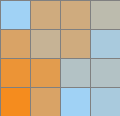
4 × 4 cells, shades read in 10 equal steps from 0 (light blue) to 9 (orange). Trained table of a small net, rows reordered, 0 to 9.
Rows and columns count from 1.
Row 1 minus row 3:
-8 -2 3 1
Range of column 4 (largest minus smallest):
2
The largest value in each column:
9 7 5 3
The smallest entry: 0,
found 2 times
